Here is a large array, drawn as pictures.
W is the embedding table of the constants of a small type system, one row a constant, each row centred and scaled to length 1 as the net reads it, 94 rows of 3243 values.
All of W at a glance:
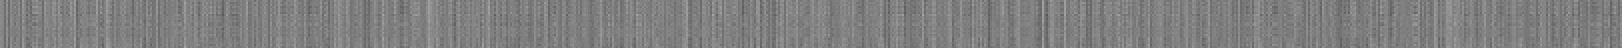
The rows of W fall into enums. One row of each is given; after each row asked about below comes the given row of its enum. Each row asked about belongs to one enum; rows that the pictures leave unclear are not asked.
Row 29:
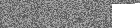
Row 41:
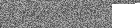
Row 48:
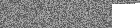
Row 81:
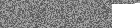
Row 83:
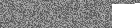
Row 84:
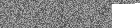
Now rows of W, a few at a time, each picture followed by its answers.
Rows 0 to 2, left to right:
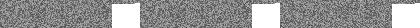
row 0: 81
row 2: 83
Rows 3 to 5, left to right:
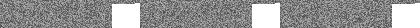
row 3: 83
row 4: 41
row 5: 29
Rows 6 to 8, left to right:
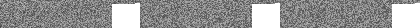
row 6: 41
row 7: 29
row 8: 81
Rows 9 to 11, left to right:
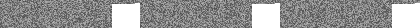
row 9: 29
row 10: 83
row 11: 81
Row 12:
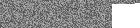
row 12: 83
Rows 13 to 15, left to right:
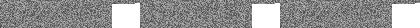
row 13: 41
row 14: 83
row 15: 41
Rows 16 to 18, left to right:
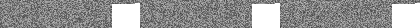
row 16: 29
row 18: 41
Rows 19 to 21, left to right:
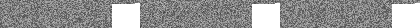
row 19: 29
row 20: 41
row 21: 81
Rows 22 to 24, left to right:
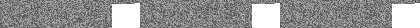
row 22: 29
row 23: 83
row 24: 83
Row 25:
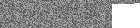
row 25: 83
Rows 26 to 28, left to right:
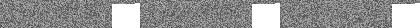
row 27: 41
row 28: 29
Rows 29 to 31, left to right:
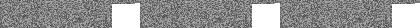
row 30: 29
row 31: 29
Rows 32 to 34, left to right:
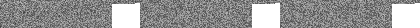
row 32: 41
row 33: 48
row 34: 83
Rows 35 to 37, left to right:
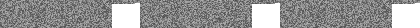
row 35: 81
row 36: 29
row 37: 81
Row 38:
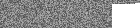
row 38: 48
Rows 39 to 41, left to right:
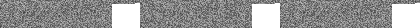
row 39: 41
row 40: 83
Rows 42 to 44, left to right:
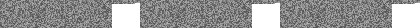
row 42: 81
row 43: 81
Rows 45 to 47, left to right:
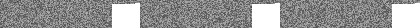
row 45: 48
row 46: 29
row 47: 81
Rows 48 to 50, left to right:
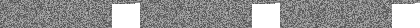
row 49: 48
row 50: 81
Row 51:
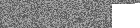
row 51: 29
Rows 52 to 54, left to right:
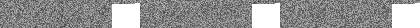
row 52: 84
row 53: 41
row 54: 81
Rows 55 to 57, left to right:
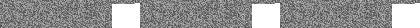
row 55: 83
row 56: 83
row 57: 83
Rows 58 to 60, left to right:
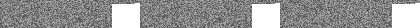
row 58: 29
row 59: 29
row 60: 48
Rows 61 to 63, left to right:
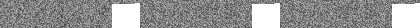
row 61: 84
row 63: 83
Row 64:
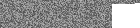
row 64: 83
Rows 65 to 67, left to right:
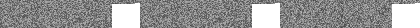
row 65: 29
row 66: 29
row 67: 84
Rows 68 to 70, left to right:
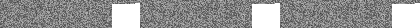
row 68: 48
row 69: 83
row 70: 83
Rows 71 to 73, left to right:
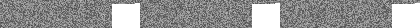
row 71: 83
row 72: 48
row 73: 81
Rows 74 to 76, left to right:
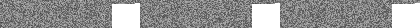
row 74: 83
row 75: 29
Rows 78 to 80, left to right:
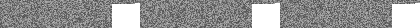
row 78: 29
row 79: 81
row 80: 48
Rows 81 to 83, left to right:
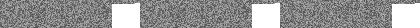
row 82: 81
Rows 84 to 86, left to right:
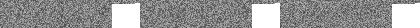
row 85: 81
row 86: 41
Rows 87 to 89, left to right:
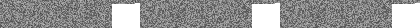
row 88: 81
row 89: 81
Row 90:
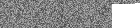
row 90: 84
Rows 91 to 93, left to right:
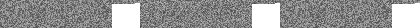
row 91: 81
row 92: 41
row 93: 81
